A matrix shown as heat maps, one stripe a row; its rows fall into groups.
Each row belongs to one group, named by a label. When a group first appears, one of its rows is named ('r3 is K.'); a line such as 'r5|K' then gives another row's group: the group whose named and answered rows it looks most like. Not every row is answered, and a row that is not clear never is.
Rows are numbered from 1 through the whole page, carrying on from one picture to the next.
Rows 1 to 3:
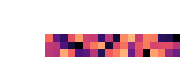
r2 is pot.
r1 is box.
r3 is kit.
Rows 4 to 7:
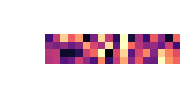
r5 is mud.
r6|pot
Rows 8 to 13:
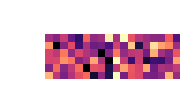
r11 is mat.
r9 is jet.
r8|mud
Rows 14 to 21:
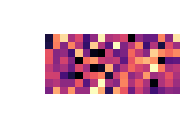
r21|mat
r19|pot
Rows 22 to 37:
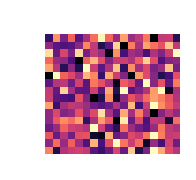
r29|kit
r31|jet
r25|pot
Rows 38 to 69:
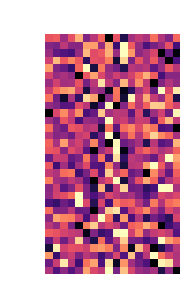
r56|kit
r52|mat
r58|pot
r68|mud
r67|jet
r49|mud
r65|pot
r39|mud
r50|box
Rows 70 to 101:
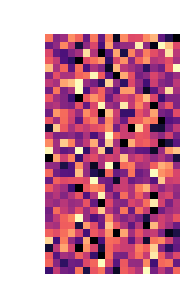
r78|pot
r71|mud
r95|kit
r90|pot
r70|box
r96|box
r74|mat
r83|mud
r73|pot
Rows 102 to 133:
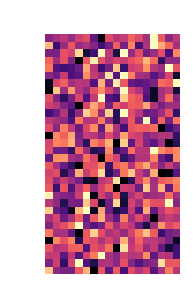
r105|pot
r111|pot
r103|jet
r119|pot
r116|box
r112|mud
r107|mud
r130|box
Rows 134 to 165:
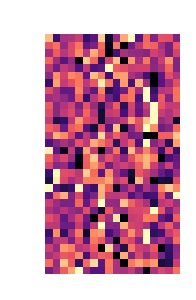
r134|jet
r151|pot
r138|mud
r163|box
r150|pot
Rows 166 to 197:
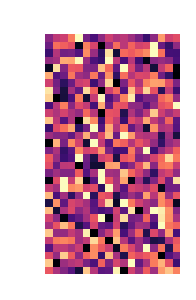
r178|kit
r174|jet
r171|box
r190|pot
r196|jet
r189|jet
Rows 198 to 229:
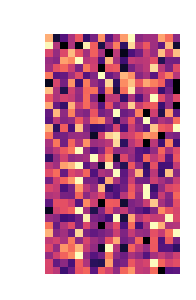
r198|jet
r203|jet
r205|box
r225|kit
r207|box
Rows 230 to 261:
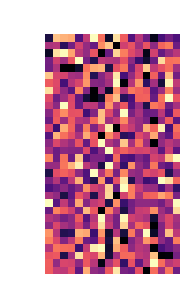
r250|mud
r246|mat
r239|kit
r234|pot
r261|kit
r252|mat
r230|mat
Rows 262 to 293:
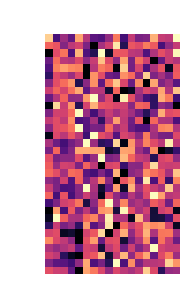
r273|kit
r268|kit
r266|box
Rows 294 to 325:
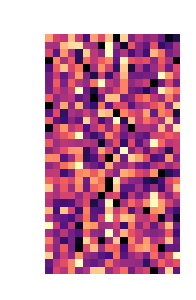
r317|kit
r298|box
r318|mud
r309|box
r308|jet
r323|mat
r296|kit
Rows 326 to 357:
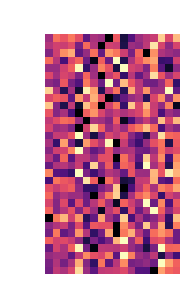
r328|kit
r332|mud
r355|mud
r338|pot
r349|jet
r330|box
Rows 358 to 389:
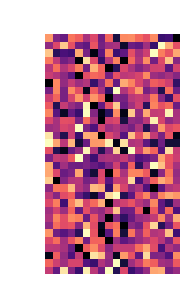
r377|jet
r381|kit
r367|kit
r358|box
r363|pot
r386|pot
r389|kit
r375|jet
